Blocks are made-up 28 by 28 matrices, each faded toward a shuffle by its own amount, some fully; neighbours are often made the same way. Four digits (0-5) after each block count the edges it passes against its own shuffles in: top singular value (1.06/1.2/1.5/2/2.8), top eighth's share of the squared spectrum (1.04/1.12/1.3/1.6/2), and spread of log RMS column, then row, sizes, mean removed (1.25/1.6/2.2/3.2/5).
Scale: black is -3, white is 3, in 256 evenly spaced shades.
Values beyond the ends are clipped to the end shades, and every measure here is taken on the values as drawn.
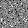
0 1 0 0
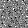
0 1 0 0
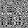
4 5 2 2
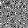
3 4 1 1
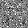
2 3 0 0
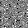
1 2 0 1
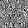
3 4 1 1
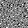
2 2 0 1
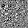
3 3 1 2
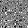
3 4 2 2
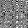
3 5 2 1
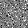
1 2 0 0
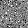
0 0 0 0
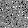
0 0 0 0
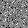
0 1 0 0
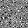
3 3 0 1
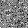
2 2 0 0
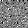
3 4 1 1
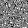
1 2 0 0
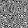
3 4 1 1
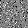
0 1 0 0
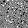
1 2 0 0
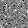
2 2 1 0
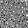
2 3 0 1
